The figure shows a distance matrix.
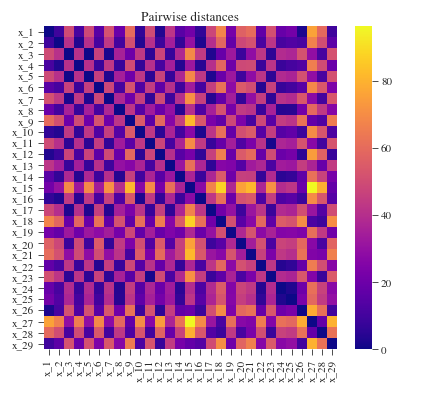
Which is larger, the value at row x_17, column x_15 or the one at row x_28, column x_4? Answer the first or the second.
the first
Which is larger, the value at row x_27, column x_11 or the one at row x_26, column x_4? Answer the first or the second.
the first
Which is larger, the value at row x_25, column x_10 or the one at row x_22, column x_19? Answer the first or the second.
the second
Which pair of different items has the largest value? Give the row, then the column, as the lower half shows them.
x_27, x_15
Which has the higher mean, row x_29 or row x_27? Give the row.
x_27
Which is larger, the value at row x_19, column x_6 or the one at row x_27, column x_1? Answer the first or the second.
the second
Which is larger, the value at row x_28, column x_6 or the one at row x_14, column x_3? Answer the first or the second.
the first
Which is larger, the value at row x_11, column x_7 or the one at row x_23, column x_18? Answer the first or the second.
the second
